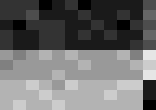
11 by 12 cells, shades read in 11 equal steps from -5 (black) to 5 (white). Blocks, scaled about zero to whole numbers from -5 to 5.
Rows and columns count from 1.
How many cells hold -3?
22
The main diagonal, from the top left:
-3 -3 -3 -3 -3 2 2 1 2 2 2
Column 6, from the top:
-3 -4 -4 -4 -4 2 1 1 3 2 2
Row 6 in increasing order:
0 0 1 1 1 1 1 1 2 2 2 4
